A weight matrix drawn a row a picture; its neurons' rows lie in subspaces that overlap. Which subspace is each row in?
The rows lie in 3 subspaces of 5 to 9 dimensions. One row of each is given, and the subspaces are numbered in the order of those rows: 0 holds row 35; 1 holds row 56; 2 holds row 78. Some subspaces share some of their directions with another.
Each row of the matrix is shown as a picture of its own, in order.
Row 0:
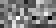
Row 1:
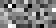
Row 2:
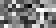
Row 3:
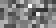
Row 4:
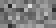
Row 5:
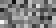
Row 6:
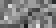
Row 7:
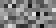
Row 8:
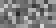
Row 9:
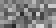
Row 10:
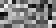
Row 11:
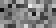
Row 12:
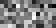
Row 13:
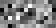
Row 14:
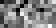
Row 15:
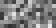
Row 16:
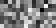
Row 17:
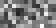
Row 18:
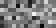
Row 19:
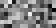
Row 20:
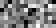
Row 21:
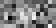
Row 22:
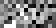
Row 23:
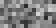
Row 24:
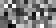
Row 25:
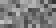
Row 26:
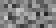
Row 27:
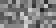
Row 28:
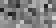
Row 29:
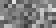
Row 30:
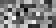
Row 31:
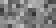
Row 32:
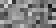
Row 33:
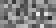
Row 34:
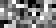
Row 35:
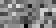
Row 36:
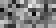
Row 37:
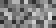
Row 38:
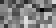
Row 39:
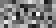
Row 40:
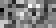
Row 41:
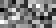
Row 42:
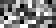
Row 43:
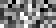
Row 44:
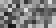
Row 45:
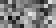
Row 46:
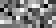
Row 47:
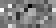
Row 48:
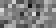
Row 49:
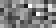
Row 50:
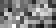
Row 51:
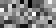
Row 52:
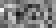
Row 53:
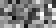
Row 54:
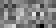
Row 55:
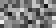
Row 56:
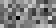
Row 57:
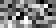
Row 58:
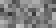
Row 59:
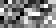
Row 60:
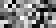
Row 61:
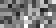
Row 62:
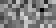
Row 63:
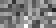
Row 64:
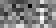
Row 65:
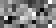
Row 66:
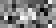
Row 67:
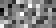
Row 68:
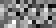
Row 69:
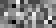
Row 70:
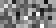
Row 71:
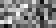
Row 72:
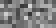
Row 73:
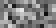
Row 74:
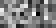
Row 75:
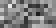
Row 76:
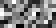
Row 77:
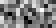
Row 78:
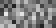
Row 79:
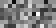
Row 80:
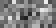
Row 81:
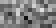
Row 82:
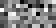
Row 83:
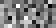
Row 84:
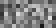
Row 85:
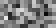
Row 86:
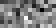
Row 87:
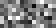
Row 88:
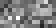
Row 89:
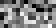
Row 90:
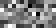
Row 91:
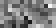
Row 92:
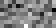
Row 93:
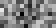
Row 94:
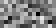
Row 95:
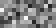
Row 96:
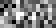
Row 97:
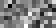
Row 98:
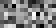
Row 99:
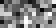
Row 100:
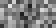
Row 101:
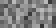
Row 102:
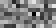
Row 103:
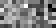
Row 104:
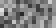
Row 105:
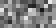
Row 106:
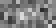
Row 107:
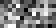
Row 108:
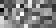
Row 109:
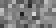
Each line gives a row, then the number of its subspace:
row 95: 1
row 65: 2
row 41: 1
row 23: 0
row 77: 0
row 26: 2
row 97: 0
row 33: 1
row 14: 0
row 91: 1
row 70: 2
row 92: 0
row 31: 1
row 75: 1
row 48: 2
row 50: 1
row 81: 0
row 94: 1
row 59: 1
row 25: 0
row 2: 0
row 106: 1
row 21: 1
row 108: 1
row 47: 2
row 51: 1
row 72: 0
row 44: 2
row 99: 0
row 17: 2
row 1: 2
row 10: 0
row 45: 1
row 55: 1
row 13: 2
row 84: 1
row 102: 2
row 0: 1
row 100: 2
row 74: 0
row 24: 2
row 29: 0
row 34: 2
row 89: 0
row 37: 1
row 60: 0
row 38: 0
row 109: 1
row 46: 1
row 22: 1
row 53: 0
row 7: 2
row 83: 1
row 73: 2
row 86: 0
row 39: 2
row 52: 2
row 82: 0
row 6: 0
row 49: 0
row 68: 1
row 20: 0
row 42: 2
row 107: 1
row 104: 2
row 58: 0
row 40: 2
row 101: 1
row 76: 0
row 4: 2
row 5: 1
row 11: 0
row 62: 0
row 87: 1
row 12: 1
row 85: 2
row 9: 1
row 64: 0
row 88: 1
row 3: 0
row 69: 1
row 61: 0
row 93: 1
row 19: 0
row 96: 1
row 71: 0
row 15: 0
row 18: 1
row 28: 0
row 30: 2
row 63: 0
